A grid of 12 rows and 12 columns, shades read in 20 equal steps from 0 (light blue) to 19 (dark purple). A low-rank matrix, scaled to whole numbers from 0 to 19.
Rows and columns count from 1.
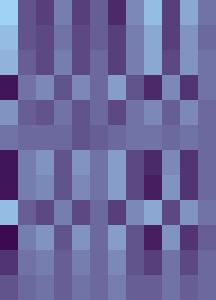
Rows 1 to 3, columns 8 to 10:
7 2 14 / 8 4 14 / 8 4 13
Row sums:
111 116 112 127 117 119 125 127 110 127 126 121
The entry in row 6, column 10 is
10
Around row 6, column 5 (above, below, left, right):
12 6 10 11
